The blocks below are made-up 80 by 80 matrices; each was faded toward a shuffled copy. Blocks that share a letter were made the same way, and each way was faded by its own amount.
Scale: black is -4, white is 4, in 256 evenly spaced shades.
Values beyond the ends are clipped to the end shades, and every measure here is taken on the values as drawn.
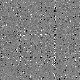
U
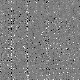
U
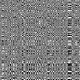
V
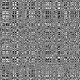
V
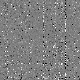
U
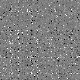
U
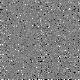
U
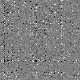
U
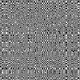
V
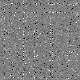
U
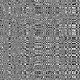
V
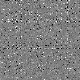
U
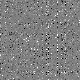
U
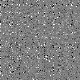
U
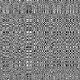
V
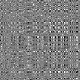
V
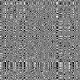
V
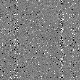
U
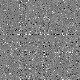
U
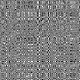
V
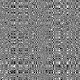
V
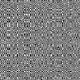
V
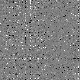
U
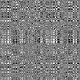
V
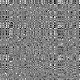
V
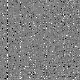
U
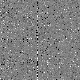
U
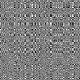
V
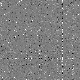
U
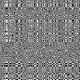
V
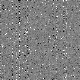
U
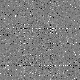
U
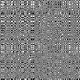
V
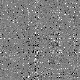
U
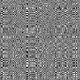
V
